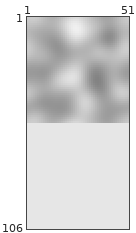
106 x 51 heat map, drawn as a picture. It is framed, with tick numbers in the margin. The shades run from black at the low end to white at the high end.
The table splits into 2 rows of 1 panel. Panel 1,1: high, smooth. Panel 2,1: very high, flat.
